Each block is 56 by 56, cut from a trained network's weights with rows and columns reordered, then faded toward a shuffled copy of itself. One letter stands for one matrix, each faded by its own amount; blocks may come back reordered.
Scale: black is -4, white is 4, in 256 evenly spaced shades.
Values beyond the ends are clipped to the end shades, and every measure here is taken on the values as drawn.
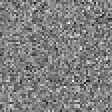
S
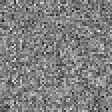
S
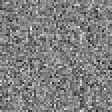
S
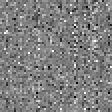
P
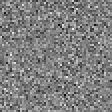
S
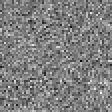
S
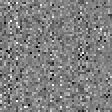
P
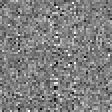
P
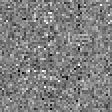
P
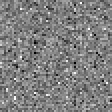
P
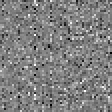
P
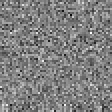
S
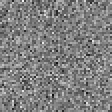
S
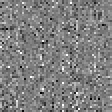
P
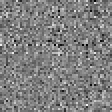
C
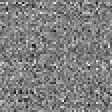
C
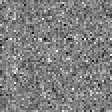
P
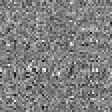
C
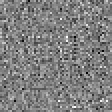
C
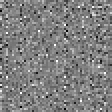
P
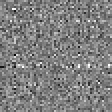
C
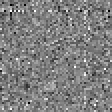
P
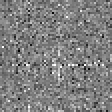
P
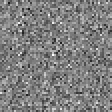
S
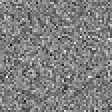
S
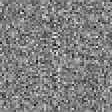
S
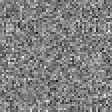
S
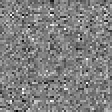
C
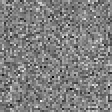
S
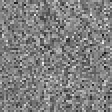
S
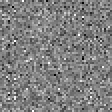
P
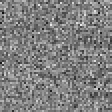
S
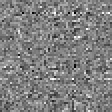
C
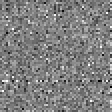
P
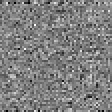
C
